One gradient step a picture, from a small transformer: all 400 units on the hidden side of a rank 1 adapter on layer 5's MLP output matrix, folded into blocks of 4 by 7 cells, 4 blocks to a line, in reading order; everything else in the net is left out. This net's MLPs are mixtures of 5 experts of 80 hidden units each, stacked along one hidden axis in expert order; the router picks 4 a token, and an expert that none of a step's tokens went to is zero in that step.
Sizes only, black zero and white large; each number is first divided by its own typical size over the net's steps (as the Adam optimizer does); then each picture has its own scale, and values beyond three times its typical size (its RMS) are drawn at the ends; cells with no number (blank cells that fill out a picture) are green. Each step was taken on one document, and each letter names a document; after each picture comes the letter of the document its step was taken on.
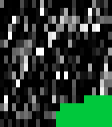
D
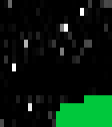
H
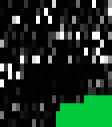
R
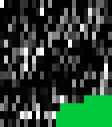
D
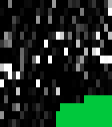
R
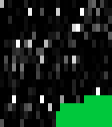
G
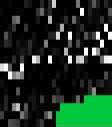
R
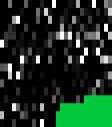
R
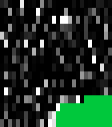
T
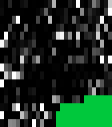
R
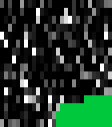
T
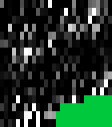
D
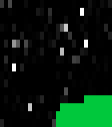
H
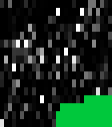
G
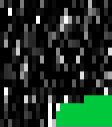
T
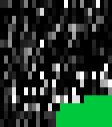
D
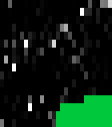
H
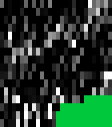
D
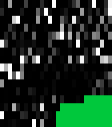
R
